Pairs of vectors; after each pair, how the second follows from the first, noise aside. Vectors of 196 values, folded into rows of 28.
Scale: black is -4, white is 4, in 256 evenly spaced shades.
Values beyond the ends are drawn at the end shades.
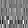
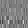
shrunk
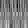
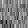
shuffled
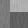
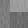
shrunk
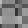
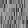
shuffled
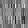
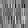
negated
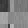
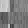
negated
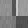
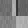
negated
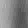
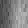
negated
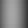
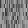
shuffled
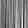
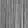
shrunk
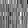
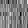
negated
